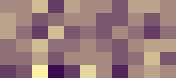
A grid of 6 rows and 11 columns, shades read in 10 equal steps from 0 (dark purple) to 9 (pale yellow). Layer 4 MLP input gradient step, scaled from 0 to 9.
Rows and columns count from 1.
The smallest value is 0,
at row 6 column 4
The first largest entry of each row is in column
3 1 4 3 10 3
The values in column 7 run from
3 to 5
